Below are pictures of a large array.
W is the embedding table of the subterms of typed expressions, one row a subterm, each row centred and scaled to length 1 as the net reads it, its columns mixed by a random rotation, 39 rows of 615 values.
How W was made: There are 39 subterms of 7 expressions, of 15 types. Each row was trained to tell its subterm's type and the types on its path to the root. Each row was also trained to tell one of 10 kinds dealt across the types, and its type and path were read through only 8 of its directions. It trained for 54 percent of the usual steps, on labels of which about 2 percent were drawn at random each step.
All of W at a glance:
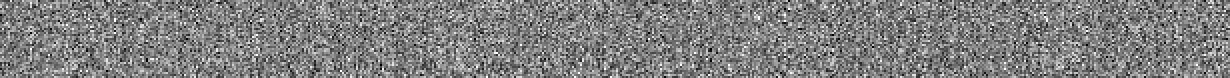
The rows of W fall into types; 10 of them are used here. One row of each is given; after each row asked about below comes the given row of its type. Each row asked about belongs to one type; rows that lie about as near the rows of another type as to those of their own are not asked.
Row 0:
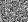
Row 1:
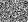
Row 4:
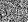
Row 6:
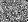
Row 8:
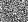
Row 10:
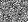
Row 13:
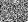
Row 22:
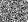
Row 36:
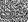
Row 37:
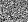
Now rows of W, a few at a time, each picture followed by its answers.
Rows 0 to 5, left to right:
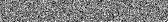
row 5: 0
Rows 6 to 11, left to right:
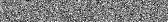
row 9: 22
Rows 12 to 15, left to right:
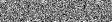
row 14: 8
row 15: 13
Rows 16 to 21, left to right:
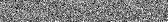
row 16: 8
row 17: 1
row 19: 13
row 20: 1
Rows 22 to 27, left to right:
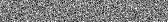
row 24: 6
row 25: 6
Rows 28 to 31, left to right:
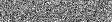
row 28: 36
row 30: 6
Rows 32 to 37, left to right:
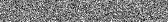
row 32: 8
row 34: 8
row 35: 1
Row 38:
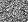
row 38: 1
